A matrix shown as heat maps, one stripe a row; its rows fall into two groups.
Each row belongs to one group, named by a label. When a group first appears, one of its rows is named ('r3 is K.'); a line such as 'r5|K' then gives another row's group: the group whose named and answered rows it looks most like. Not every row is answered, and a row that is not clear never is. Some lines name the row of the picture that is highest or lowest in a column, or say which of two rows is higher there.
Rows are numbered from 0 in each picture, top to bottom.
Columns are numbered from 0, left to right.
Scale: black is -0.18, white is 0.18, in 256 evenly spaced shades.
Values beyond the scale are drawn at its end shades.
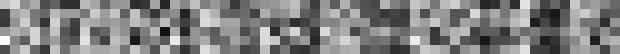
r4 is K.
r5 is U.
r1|U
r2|U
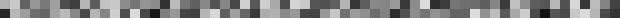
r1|U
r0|K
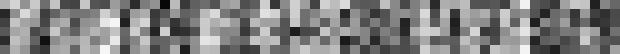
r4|U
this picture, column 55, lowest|5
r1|U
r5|U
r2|U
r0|K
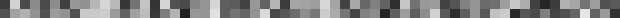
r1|U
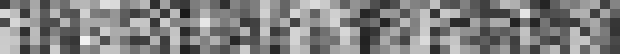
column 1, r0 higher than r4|No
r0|U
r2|U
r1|K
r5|K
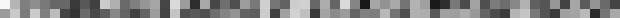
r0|K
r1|K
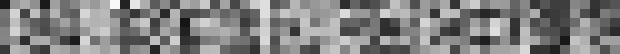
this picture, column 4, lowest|0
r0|U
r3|U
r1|K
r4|K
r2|U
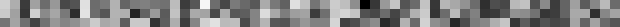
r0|K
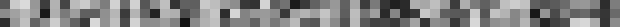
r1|U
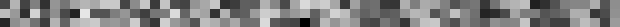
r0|U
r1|K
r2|U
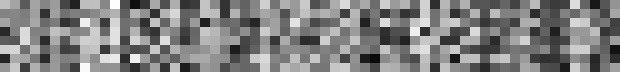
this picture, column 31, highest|6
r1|U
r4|U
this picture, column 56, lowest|7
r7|K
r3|U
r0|K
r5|K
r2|K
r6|U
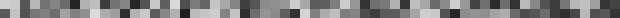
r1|U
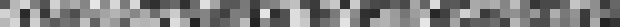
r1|K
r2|K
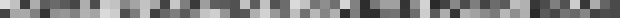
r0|K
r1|U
